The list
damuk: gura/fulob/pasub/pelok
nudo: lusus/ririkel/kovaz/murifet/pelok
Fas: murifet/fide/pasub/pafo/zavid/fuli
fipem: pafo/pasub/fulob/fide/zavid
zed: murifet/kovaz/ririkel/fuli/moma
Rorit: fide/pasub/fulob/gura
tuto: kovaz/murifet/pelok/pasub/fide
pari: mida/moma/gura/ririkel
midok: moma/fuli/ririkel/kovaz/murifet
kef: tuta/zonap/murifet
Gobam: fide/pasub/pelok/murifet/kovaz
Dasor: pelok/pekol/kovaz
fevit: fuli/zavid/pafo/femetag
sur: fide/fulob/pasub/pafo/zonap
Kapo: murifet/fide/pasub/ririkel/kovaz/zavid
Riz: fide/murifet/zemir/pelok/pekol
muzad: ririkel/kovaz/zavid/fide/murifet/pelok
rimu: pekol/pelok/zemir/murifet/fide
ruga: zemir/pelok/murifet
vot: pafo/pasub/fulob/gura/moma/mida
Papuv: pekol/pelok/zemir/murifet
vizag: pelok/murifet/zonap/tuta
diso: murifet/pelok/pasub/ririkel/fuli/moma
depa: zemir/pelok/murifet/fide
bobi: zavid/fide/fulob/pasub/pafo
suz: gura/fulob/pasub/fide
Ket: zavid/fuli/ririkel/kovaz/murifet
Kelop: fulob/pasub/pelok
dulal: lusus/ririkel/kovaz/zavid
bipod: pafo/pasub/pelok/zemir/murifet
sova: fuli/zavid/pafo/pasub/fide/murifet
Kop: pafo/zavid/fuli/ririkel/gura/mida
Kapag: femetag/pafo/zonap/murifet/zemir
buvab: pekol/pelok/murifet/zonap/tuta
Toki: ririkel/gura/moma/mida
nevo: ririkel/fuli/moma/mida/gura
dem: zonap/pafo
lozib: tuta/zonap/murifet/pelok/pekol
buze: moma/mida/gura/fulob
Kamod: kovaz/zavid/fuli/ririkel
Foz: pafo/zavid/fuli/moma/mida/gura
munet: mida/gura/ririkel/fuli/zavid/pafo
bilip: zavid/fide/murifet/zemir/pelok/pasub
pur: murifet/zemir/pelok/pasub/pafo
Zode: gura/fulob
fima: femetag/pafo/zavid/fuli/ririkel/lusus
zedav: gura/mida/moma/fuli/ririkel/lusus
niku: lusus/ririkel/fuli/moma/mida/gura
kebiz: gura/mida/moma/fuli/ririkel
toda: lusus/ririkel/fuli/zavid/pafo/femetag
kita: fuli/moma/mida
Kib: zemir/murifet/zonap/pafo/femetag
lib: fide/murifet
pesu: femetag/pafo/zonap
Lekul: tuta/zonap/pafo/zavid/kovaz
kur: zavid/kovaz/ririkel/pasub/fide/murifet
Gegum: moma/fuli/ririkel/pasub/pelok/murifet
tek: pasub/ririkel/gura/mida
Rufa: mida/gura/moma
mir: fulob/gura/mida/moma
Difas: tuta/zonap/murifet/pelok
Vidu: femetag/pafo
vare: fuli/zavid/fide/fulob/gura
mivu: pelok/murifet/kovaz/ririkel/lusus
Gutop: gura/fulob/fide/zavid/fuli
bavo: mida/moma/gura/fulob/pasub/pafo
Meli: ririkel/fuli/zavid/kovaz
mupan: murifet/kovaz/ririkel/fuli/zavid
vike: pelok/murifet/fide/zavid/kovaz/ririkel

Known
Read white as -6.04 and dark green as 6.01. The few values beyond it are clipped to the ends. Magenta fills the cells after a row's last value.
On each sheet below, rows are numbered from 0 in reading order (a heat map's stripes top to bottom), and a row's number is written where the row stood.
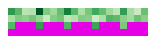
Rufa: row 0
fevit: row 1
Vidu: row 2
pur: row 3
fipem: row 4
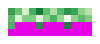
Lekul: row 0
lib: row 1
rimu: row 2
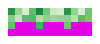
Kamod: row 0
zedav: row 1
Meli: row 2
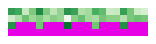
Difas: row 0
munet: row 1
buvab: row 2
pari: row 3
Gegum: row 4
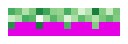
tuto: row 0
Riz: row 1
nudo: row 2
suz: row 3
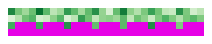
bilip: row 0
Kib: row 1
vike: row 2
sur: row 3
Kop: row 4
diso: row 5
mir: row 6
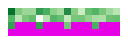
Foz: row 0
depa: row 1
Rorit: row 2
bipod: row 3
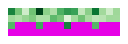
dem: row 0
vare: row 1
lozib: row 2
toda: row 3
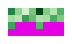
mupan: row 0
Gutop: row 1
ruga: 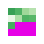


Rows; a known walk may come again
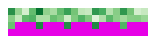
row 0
Kamod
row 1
Fas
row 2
diso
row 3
vizag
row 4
nevo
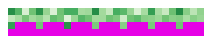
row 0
kef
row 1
Meli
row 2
Dasor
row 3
bobi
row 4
Kelop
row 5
fipem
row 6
munet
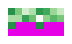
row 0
zed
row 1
Papuv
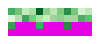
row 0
mivu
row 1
fima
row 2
midok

